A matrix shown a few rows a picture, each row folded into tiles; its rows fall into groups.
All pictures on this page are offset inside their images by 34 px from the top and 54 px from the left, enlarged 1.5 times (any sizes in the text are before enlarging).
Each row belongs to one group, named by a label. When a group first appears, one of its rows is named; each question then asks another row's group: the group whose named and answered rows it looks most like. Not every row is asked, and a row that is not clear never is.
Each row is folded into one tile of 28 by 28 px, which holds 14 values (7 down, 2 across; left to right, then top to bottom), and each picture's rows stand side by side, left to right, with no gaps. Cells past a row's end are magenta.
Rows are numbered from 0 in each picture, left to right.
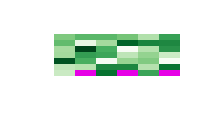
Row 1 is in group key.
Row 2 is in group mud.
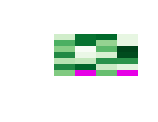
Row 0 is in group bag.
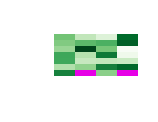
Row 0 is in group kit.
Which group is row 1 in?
bag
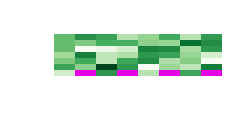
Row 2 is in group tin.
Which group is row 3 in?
mud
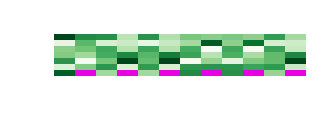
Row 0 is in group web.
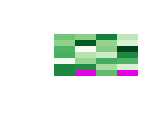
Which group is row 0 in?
key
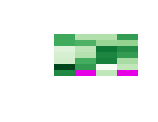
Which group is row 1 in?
tin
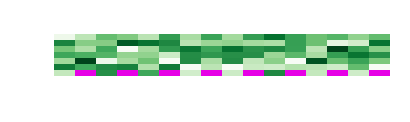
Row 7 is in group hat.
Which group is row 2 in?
mud
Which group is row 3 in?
tin
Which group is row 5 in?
web
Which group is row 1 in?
key
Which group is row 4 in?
tin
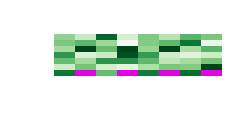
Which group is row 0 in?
kit
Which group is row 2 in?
kit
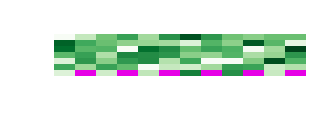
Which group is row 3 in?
web
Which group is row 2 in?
tin
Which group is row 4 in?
key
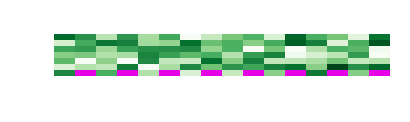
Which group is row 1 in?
mud
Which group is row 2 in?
tin
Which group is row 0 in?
web
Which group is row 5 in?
bag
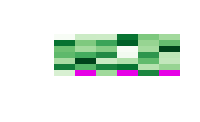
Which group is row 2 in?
kit
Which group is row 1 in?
bag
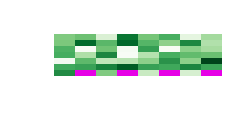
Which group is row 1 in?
bag
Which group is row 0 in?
key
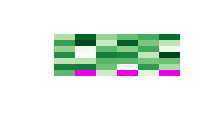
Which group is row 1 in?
hat
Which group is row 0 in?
bag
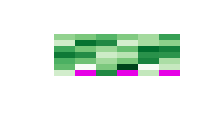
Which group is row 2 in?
tin
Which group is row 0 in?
hat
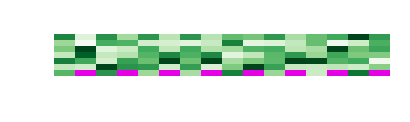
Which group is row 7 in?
web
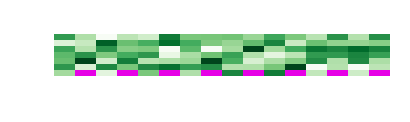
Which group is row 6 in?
tin
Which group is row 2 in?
bag
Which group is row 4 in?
kit
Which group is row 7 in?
tin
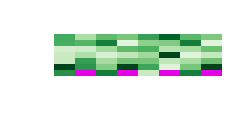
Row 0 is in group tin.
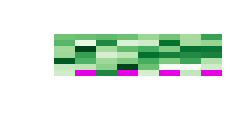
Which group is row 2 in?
hat
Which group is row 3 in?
tin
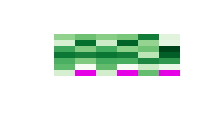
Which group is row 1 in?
hat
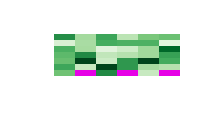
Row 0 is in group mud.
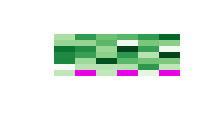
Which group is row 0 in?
tin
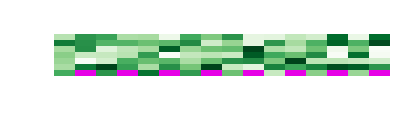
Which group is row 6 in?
bag
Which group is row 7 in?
bag
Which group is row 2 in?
kit
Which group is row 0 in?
mud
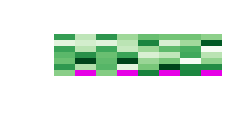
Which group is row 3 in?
key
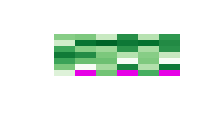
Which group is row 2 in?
mud
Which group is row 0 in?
hat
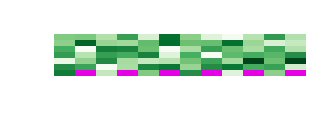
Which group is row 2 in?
bag
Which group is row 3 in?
kit
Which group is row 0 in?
key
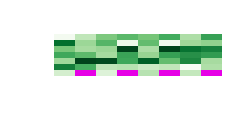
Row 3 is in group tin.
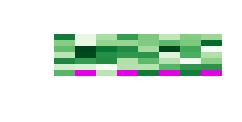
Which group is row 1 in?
tin
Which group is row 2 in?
kit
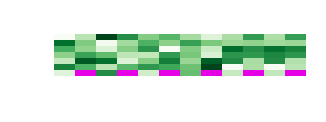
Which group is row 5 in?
tin
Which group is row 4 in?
tin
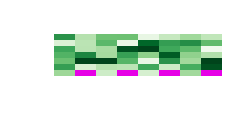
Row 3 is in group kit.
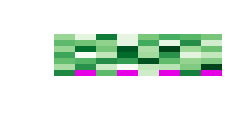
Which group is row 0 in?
kit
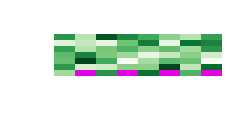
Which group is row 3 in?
mud
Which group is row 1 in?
web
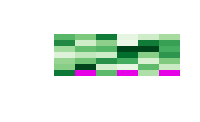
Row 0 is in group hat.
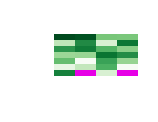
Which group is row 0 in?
web
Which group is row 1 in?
hat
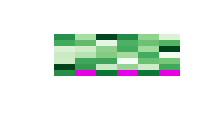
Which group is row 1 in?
web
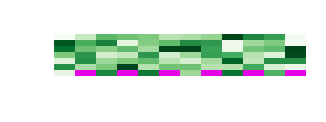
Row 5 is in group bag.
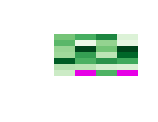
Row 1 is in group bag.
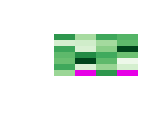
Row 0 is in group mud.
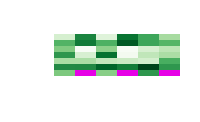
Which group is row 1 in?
bag
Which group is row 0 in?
bag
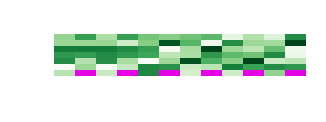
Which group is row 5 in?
bag
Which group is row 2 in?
key
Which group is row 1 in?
tin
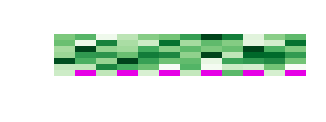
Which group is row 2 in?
hat
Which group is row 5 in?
hat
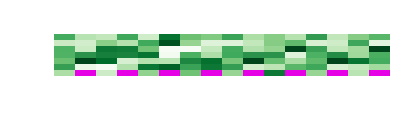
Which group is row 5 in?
kit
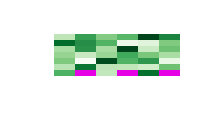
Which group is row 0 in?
mud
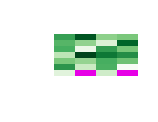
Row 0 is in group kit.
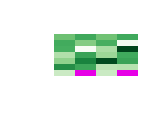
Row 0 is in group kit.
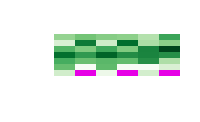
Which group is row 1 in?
hat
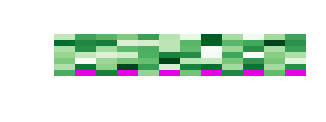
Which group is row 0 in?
mud
